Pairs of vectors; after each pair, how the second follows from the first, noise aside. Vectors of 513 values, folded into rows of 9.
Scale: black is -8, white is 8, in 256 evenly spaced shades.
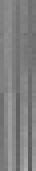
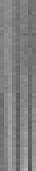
copied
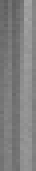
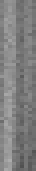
reversed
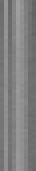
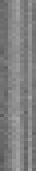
reversed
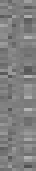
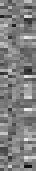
scaled up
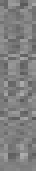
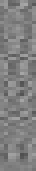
negated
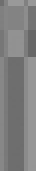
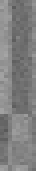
reversed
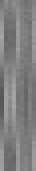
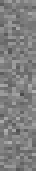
shuffled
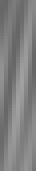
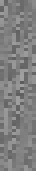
sign-scrambled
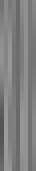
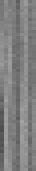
copied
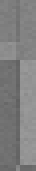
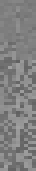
sign-scrambled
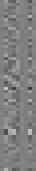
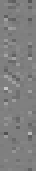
partly zeroed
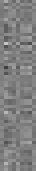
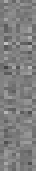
copied
